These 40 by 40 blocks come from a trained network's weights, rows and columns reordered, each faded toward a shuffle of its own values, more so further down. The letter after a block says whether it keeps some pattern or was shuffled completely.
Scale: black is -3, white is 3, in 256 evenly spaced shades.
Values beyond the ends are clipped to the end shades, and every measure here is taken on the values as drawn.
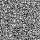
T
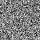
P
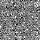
T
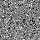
P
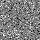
P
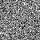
P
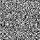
T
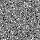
P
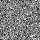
P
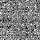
T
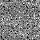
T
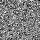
P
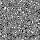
P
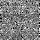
T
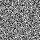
P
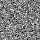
P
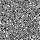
P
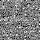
T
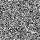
P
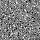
P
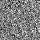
T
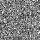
P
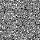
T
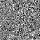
T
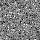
P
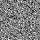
T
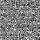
T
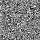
P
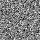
P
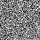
P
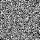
T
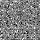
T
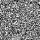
T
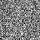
T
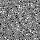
P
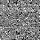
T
